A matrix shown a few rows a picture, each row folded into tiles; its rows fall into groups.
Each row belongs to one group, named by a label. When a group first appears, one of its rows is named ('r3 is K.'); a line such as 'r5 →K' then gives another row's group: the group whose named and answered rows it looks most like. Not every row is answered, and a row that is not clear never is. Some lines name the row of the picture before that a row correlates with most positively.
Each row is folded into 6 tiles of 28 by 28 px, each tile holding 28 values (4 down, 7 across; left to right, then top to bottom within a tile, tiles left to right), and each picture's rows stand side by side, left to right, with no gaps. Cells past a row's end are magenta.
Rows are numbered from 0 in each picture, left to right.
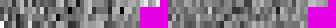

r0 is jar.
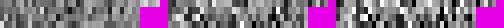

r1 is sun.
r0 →jar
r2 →sun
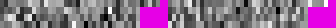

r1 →jar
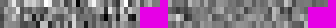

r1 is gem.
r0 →sun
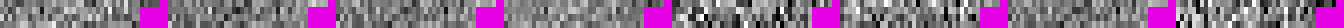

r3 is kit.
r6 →jar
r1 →jar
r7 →kit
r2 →jar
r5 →sun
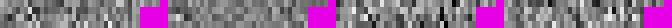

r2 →sun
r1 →gem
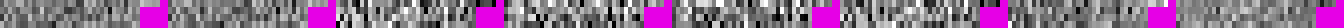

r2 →kit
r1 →jar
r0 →jar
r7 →kit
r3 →sun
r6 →jar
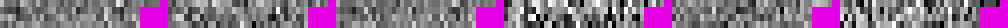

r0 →gem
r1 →sun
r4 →jar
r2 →gem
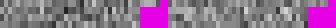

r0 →jar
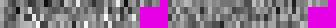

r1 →jar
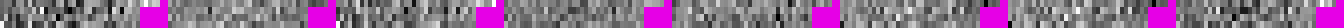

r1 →kit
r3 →jar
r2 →jar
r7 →jar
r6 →kit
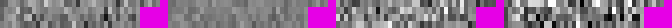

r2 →kit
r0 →sun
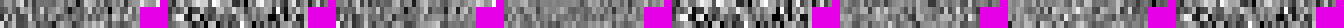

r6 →kit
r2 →jar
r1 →sun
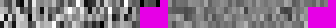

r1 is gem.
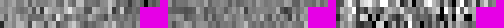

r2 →sun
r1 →gem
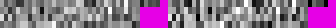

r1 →kit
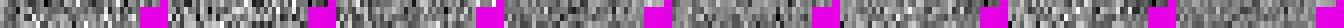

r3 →jar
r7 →jar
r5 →kit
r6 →kit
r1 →kit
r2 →jar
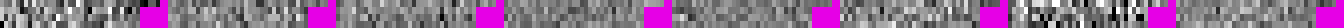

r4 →gem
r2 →sun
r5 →kit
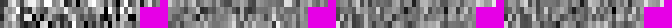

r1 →gem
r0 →sun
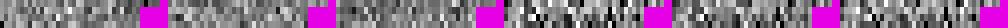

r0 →kit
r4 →sun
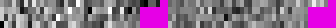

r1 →jar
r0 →kit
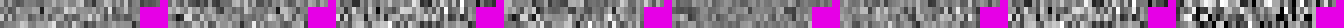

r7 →sun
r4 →gem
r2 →kit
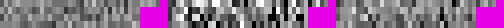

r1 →sun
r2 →sun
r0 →jar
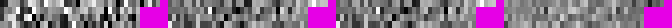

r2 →jar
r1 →jar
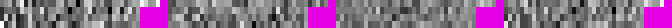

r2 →jar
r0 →jar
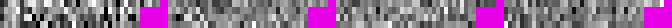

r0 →sun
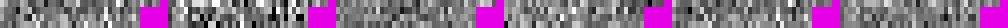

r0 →gem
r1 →sun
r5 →sun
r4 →gem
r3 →kit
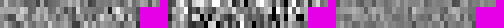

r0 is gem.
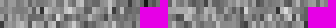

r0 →kit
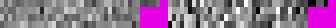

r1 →kit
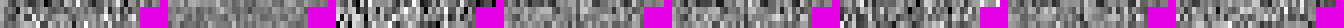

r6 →gem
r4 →gem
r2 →kit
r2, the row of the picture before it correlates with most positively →1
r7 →kit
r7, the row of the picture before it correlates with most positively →0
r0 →gem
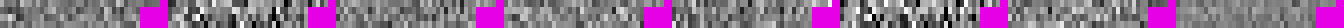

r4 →jar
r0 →gem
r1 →sun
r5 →sun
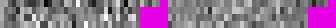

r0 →gem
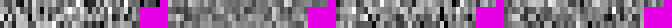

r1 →gem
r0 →kit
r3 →sun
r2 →sun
